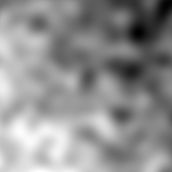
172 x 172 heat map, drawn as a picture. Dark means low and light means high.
The top right is the ninth with the lowest average. The ninth with the highest average is the bottom left. The texture varies smoothly and slowly. Values rise toward the bottom left. No lone cell stands out from its neighbours.
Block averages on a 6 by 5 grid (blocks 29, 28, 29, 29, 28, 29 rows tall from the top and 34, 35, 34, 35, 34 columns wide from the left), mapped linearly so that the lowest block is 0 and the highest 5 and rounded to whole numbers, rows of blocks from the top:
33210
43221
43211
43332
55432
55433
